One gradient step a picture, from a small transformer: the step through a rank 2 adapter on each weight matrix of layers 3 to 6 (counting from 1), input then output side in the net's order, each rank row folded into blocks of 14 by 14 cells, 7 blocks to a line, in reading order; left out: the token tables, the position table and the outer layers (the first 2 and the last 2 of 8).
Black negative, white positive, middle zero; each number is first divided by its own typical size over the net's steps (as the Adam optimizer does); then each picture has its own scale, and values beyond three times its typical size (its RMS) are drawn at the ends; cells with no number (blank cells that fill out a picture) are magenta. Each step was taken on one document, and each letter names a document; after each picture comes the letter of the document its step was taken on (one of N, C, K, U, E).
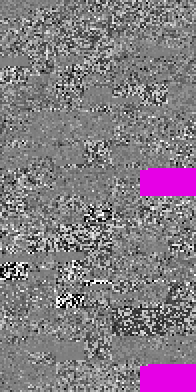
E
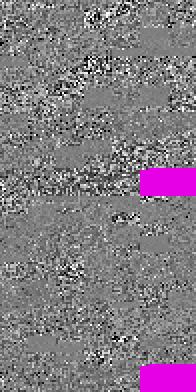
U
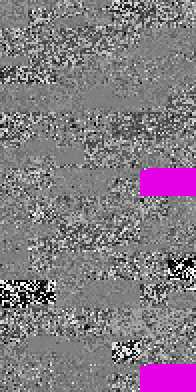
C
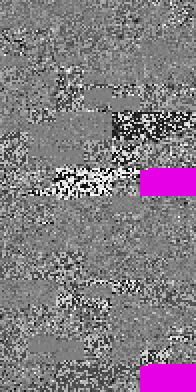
E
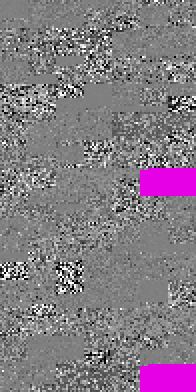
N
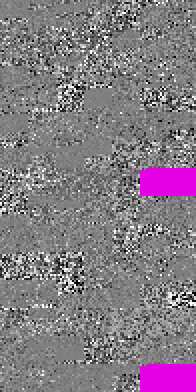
N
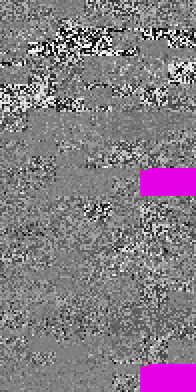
C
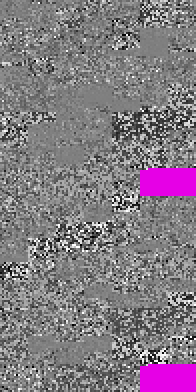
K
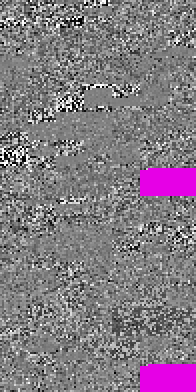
E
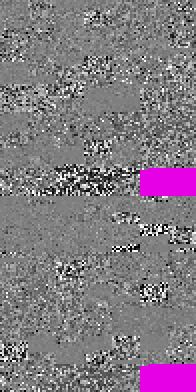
U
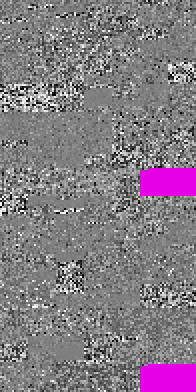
N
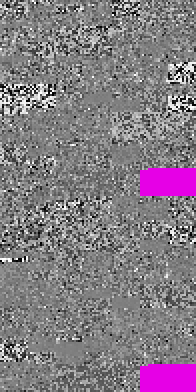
E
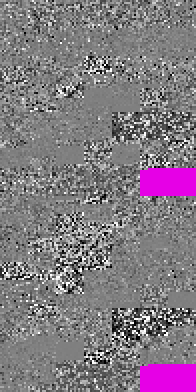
N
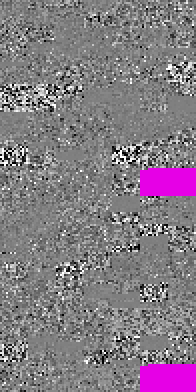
U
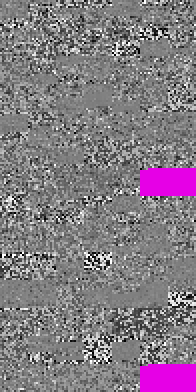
K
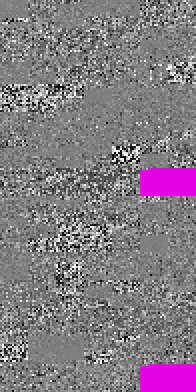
U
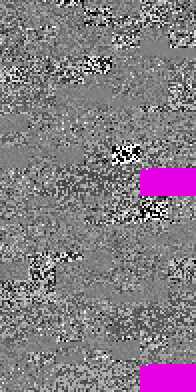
K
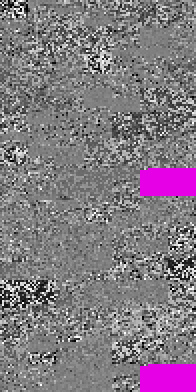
C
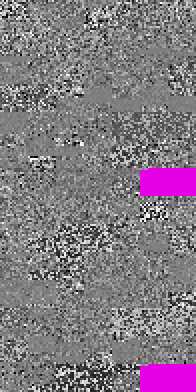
E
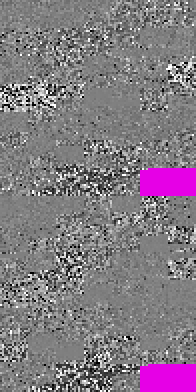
U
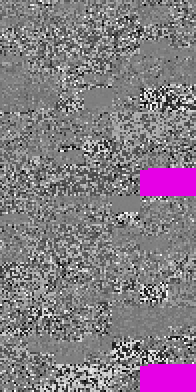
K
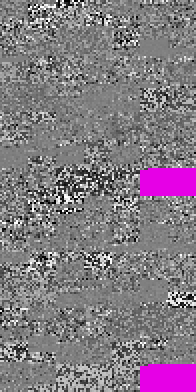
K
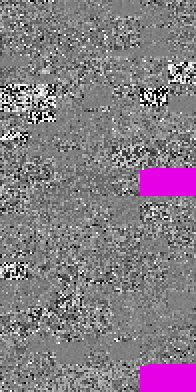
U
